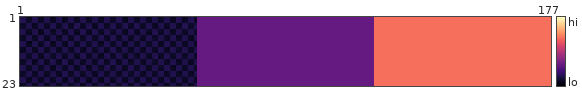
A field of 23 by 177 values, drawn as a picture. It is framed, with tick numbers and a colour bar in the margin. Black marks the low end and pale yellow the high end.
The table splits into one row of 3 panels. Panel 1,1: very low, checkered, faint in contrast. Panel 1,2: low, flat. Panel 1,3: high, flat.
